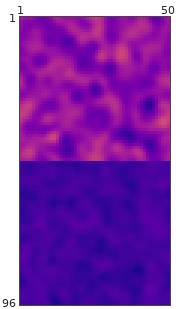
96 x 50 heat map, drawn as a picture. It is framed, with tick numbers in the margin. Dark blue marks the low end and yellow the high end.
The table splits into 2 rows of 1 panel. Panel 1,1: low, blotchy. Panel 2,1: very low, blotchy, faint in contrast.
